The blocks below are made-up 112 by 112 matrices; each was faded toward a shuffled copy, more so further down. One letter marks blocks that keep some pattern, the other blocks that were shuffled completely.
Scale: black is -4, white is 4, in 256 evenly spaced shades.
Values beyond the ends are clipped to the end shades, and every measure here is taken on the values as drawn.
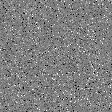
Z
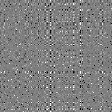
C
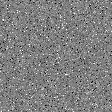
Z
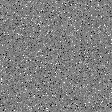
Z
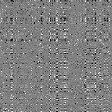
C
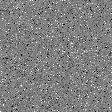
Z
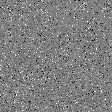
Z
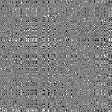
C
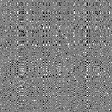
C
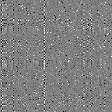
C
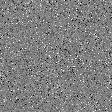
Z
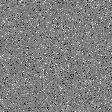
Z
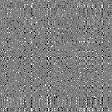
C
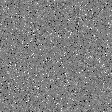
Z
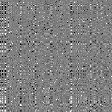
C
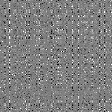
C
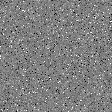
Z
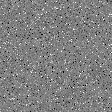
Z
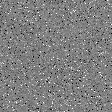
Z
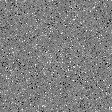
Z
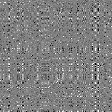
C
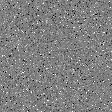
Z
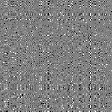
C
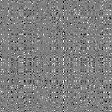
C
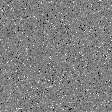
Z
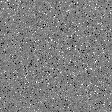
Z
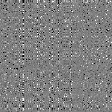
C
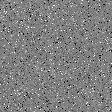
Z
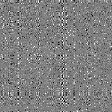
C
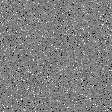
Z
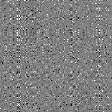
C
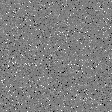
Z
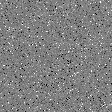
Z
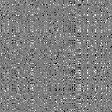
C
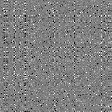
C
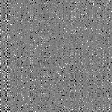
C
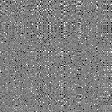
C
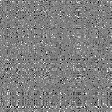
C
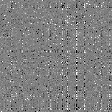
C
